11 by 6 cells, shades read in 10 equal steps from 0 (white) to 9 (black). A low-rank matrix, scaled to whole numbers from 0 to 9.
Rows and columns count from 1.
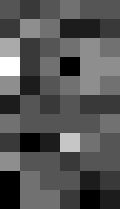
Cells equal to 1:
0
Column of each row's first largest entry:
2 4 2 4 2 1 2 2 4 1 1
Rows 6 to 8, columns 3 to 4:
7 6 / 6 6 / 8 2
